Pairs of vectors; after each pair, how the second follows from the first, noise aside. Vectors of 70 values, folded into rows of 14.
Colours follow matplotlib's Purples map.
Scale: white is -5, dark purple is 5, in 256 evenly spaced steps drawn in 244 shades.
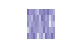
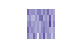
sign-scrambled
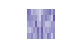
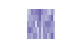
negated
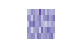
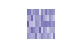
negated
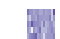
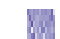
sign-scrambled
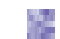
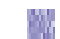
sign-scrambled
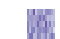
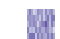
sign-scrambled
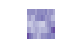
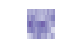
negated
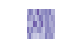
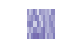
negated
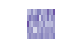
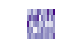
scaled up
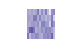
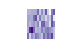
scaled up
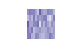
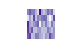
scaled up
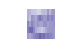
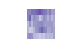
negated
